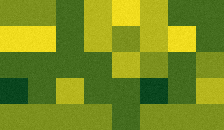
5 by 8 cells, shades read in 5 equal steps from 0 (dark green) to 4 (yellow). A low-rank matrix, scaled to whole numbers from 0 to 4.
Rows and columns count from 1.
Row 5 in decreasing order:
2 2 2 2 2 2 2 1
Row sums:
17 22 12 10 15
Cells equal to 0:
2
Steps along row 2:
same down up down up up down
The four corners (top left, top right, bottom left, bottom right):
2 1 2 2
